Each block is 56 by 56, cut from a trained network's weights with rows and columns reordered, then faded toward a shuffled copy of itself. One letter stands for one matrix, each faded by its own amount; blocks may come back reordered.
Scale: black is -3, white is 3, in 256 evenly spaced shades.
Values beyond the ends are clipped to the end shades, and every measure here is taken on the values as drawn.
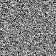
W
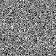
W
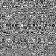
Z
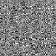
Z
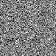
W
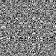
Z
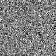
W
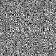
W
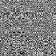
Z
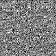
W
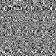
Z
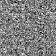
W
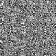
W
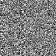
W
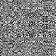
Z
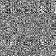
Z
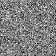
W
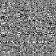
Z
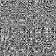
Z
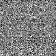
W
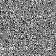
W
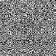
Z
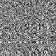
Z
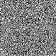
W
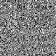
W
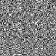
Z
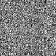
W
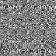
Z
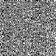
W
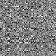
Z
